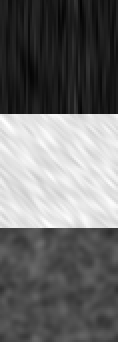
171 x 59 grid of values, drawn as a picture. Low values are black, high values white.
The table splits into 3 rows of 1 panel. Panel 1,1: very low, streaked downward, faint in contrast. Panel 2,1: very high, slanting down to the right, faint in contrast. Panel 3,1: low, blotchy, faint in contrast.
